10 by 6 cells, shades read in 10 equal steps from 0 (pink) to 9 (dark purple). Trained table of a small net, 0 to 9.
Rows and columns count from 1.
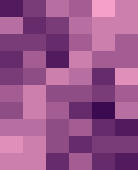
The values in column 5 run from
0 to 9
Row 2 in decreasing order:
7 6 3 3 2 2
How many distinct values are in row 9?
5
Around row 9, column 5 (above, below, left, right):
7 7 7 6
